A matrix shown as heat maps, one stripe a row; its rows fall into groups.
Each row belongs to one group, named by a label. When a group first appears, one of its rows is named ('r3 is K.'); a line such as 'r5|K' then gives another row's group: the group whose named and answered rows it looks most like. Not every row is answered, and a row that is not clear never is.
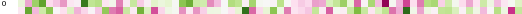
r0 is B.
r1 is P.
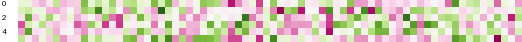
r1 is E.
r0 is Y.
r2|P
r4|P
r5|Y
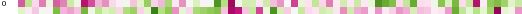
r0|P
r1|Y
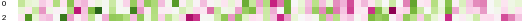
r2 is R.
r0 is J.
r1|J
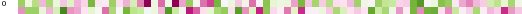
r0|J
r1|R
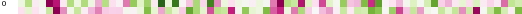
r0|E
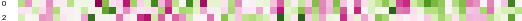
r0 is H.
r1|H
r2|J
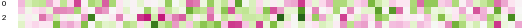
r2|J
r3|Y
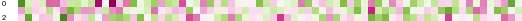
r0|E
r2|R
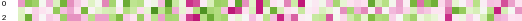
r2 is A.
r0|R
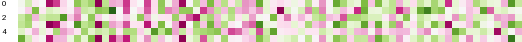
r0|E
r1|H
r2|A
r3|E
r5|E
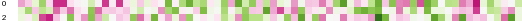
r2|J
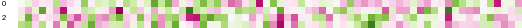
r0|Y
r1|B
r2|A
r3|A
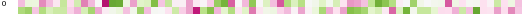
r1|A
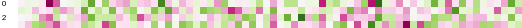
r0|E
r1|Y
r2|J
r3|B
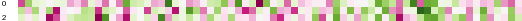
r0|R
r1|H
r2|H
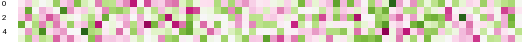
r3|J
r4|B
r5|A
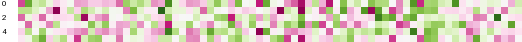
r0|P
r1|E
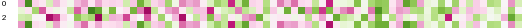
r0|P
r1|J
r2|E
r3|P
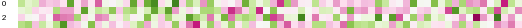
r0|J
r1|Y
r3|A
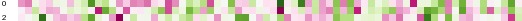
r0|H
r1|H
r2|B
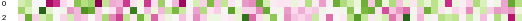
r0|E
